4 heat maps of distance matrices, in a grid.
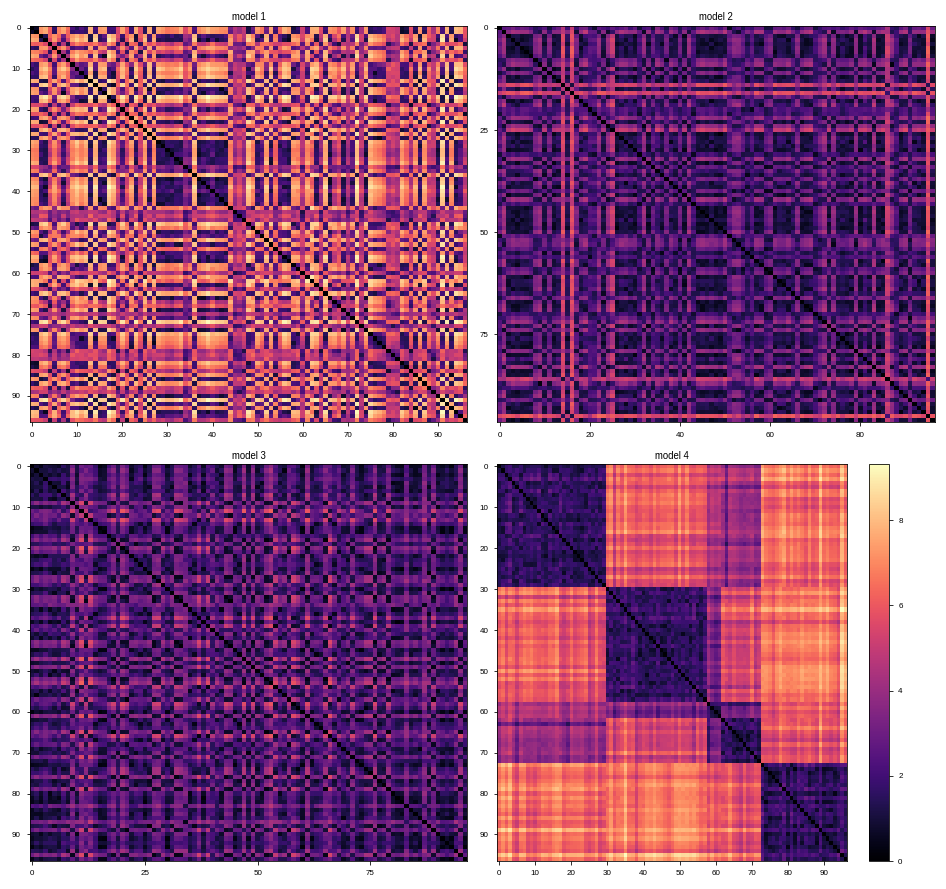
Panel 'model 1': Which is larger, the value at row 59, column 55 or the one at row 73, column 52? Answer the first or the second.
the first
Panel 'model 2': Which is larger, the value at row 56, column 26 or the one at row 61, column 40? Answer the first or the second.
the second
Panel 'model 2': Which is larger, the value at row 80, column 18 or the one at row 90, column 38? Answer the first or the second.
the second
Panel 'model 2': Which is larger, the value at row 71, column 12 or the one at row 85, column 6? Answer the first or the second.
the first
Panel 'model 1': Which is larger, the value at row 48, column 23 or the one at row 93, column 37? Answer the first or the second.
the first
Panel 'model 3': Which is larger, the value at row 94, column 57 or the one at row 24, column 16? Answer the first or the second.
the first
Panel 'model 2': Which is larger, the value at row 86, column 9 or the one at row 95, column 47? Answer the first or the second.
the second
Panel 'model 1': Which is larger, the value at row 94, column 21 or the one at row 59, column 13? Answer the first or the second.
the second
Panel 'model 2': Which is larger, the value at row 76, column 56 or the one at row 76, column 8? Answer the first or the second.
the second
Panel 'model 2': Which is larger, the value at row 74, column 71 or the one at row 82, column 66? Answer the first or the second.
the second
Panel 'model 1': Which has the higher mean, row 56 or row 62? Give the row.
62
